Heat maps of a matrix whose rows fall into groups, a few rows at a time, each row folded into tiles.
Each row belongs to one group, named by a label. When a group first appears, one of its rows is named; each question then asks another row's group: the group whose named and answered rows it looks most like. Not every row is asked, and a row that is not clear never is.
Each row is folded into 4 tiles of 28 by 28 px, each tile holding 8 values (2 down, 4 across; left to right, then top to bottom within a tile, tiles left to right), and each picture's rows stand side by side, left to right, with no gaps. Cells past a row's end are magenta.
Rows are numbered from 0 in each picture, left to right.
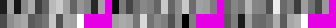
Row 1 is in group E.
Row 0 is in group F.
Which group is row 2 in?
F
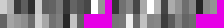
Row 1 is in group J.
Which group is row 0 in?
J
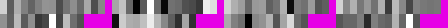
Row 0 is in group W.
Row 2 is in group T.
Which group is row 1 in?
J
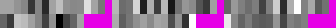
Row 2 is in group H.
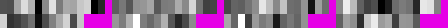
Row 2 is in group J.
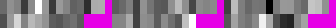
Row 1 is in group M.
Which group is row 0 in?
J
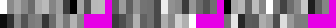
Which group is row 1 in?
F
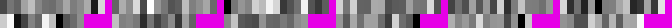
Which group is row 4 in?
E
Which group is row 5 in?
M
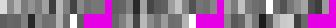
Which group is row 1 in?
M
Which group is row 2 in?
W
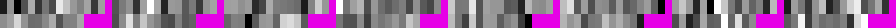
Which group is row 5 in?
T
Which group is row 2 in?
T
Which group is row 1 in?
J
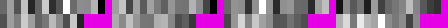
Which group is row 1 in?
T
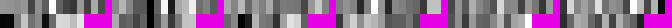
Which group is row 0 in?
F
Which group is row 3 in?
J
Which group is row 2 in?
T
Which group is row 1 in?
H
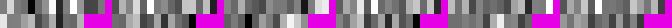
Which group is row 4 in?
W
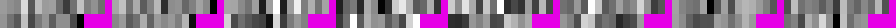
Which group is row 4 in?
F
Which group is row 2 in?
H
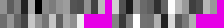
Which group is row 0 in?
M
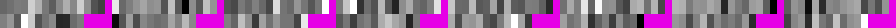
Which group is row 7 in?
M
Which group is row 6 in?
T
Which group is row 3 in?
W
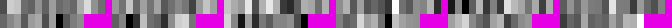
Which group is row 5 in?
F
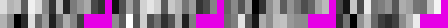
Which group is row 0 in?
T
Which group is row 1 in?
J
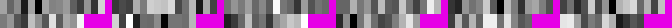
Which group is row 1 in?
J
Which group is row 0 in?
M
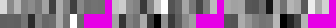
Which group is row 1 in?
H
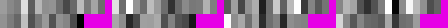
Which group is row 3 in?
H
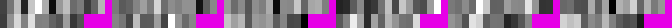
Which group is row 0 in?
J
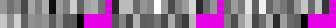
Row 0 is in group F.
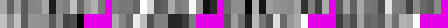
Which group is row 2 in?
M
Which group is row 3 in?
F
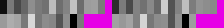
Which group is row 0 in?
E
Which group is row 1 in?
E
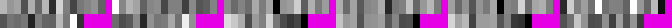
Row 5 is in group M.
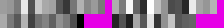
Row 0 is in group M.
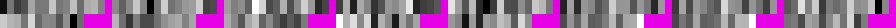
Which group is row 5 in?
F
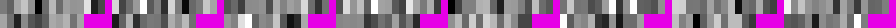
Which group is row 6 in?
T
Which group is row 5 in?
H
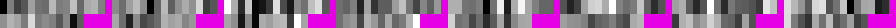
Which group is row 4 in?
H
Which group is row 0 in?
E
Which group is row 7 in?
T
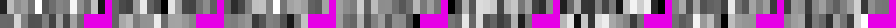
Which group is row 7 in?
M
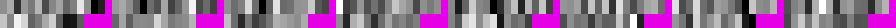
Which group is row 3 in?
W
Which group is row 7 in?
J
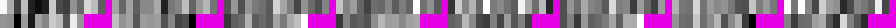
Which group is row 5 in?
F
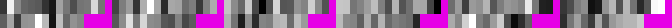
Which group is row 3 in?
T
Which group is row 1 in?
J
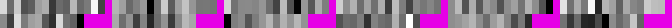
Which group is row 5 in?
H
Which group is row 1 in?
H
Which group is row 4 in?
T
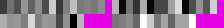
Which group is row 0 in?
E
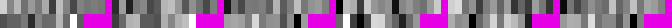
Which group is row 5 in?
E
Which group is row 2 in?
E
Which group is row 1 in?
F
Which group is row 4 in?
T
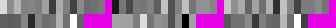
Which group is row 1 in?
E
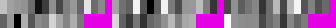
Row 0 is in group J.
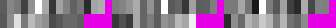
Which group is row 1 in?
F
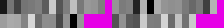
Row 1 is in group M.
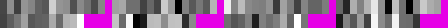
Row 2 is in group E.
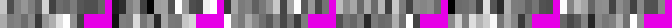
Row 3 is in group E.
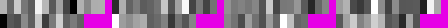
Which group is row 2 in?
W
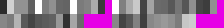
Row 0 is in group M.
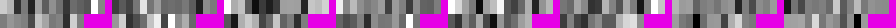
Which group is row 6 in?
T
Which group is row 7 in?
E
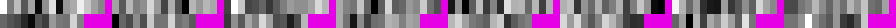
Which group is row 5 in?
T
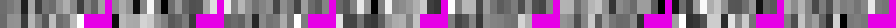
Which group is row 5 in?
T
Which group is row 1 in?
J
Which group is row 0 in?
M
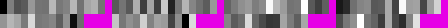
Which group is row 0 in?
E
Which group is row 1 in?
E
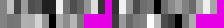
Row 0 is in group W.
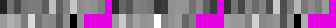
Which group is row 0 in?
E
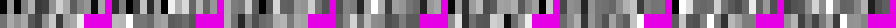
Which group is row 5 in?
M
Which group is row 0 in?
F
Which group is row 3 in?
J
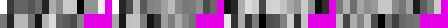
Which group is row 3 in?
H
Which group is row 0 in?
W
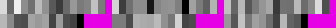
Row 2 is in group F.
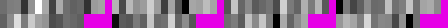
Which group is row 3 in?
E
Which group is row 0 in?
J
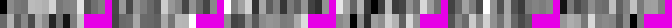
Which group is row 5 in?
E
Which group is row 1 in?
F
